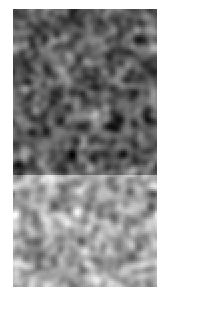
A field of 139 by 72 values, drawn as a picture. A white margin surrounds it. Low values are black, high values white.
Seam: horizontal, 60% of the way down, the bottom part higher. Stripes: none. Lone odd cells: none.
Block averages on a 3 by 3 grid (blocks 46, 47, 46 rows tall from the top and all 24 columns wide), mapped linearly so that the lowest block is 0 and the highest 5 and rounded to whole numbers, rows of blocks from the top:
0 0 0 / 1 1 1 / 5 5 5
